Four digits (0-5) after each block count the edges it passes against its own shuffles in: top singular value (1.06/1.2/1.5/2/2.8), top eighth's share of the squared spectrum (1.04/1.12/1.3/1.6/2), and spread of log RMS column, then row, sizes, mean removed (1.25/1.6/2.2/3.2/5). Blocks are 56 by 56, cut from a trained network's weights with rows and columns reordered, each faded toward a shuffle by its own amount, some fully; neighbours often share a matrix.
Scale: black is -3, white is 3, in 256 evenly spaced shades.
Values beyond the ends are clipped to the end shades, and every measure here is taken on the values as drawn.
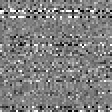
4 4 0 4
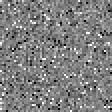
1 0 0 0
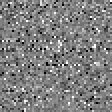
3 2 0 2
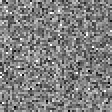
0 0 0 0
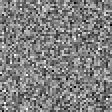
0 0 0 0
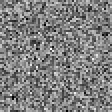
1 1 0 0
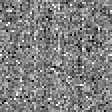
2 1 0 0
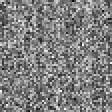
2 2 0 0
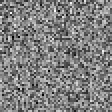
0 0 0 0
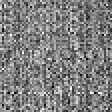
4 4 1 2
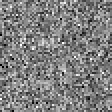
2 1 0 0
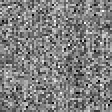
2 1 0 0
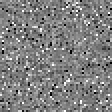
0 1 0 0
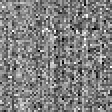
3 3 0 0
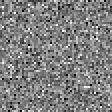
1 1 0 0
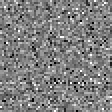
2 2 1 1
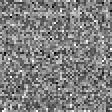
1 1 0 0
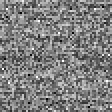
2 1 0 0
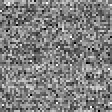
2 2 0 0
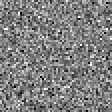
0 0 0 0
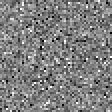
0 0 0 0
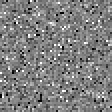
1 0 0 0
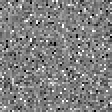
1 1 0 0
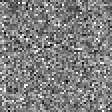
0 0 0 0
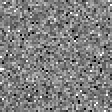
0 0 0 0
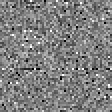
2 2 0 1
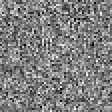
3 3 0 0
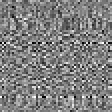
4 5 1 3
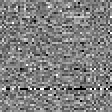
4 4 0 3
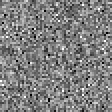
0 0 0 0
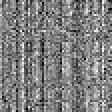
4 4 3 2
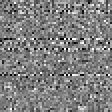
4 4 0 3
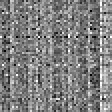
4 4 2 2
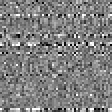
4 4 1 3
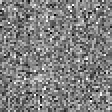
1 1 0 0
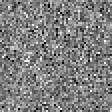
0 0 0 1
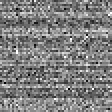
4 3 1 1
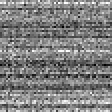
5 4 1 3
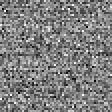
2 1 0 0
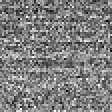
3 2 0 1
